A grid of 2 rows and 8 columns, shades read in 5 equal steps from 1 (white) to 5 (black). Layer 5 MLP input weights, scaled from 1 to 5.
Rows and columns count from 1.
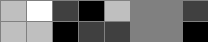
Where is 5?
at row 1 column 4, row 2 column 3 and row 2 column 8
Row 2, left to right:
2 2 5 4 4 3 3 5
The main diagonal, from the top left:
2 2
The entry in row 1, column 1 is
2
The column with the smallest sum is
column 2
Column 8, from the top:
4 5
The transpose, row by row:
2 2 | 1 2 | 4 5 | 5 4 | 2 4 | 3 3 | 3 3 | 4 5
